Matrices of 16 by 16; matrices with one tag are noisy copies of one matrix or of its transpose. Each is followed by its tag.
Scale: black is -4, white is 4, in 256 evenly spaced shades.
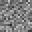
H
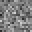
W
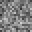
W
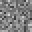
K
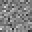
H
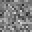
W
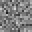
K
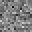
W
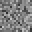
H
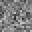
W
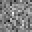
W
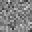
H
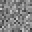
H
